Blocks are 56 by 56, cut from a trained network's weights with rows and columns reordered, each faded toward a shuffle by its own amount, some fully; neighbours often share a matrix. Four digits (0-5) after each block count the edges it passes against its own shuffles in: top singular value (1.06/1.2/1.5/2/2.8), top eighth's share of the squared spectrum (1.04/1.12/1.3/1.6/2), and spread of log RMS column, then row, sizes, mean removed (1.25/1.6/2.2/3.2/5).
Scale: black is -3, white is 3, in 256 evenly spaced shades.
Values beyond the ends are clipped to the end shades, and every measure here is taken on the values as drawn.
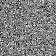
0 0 0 0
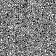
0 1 0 0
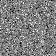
0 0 0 0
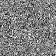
2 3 0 2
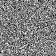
1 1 0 0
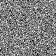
0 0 0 0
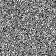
0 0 0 0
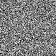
1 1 0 0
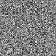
3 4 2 1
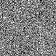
2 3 1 0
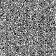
1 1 0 0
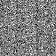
1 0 0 0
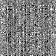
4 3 1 2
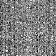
3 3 1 2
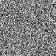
2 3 1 1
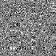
3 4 2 2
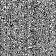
2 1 0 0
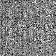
2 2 0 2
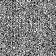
2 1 0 0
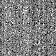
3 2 0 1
